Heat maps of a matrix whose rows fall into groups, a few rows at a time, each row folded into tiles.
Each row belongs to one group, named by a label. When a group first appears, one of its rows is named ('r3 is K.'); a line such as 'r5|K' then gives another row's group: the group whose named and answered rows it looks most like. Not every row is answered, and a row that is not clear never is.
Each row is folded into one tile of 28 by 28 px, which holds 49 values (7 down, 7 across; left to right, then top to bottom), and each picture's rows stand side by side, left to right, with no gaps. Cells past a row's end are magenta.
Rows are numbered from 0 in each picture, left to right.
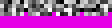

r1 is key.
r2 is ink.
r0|ink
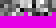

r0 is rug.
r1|ink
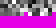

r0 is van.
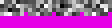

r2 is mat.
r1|key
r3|key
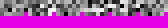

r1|van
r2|van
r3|ink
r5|van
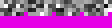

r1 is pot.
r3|van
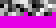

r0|rug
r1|mat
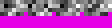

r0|mat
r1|rug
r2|mat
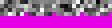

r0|mat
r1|mat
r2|van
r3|pot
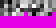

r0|rug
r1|pot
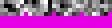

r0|van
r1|ink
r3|key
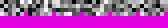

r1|pot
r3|pot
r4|rug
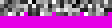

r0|mat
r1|pot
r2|ink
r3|rug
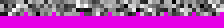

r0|mat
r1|van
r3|mat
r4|key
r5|ink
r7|van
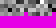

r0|key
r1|ink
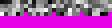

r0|ink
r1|ink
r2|pot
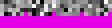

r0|ink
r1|pot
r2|key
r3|rug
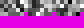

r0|rug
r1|mat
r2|pot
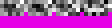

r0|van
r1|van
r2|key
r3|ink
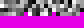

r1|rug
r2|pot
